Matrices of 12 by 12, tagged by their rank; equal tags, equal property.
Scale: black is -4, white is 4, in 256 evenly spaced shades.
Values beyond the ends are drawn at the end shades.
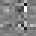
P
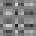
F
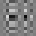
F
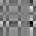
F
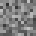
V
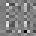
P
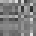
P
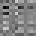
P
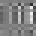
F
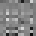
P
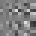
P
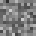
V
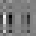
F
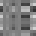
F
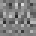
P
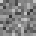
V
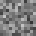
V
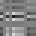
F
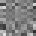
P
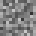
V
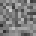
V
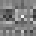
P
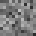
V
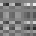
F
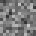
V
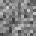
V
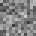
V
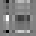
F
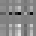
F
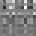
P
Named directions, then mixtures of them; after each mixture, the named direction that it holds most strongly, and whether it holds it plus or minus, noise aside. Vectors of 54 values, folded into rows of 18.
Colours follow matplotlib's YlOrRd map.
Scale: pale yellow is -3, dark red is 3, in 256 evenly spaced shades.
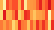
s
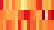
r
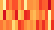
s, plus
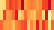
s, plus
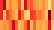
s, minus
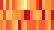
r, plus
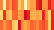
s, plus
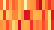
s, plus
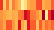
r, plus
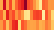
r, minus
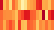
r, plus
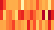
r, plus
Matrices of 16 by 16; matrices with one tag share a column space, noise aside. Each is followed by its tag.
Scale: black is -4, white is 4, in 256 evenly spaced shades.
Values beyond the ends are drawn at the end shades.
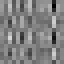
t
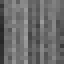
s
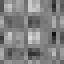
t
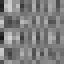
t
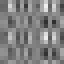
t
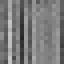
s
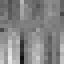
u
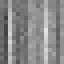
s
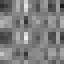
t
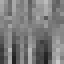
u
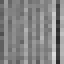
s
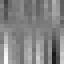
u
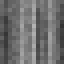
s
